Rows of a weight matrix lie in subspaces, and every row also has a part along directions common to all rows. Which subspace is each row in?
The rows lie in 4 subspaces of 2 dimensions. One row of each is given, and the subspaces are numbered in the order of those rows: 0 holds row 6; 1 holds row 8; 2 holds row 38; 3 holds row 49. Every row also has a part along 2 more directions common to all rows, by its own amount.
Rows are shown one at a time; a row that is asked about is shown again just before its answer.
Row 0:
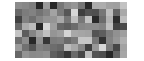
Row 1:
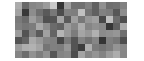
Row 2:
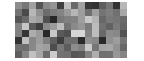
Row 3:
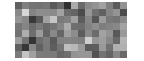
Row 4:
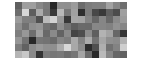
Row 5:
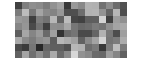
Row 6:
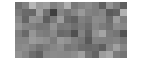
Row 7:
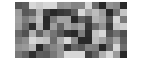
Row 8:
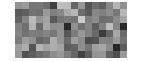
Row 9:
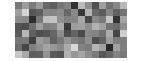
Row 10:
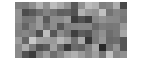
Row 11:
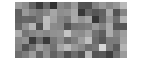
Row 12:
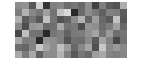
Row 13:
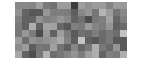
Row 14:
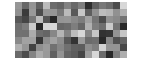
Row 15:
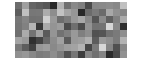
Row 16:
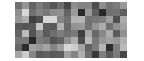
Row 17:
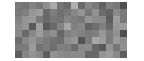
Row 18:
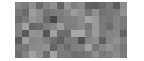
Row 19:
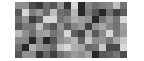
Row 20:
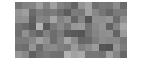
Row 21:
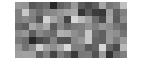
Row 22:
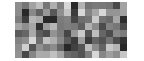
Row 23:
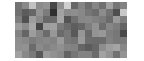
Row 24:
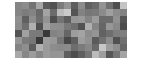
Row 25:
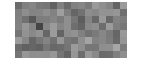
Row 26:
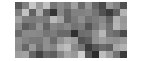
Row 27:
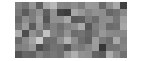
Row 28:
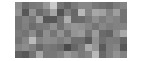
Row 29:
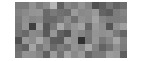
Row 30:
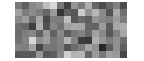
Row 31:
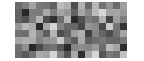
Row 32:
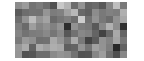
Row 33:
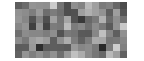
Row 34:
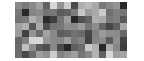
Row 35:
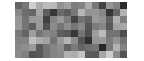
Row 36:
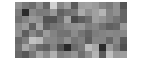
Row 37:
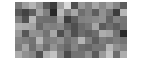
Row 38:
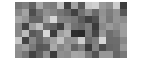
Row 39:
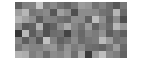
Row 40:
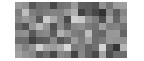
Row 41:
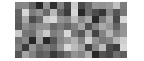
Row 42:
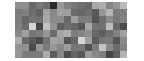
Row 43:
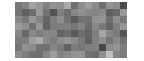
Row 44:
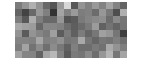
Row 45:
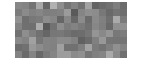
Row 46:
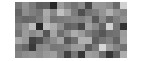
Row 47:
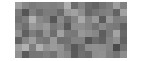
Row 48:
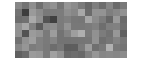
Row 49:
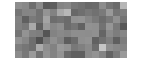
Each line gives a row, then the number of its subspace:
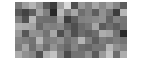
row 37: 0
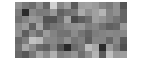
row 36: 0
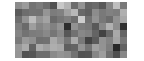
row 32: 1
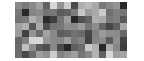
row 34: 0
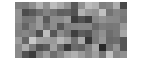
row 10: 2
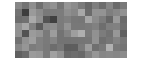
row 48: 2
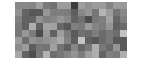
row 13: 2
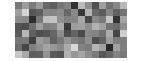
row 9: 2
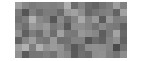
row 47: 1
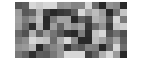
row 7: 0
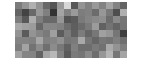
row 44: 0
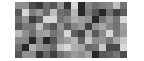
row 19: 3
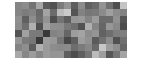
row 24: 3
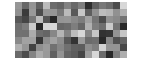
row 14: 0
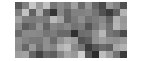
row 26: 0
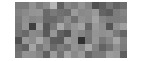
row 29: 2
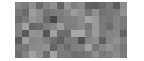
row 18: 2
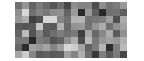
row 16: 2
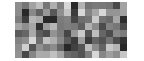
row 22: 3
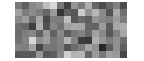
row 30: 0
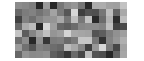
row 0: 3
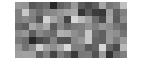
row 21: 1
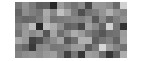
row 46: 1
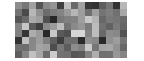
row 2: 2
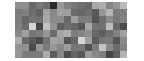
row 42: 2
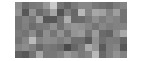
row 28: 0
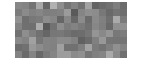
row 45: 3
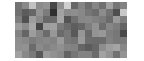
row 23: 0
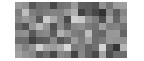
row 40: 1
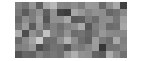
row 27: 3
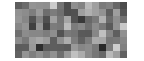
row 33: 1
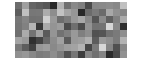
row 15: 1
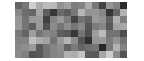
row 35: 0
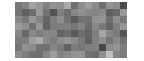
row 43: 0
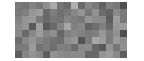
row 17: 2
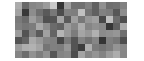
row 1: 1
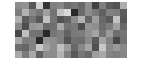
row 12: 3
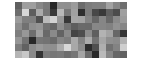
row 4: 0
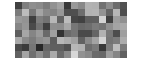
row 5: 1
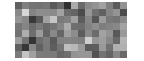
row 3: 1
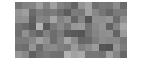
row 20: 2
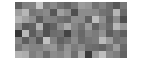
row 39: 3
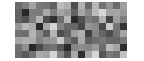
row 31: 1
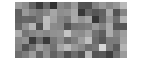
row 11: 3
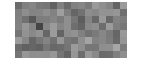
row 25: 1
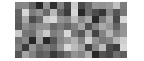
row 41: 3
